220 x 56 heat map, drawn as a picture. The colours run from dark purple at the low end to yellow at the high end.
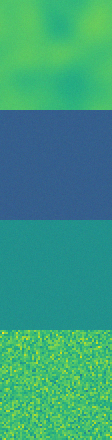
It is made of 4 by 1 panels. Panel 1,1: high, smooth, faint in contrast. Panel 2,1: low, flat. Panel 3,1: middling, flat. Panel 4,1: high, fine-grained.
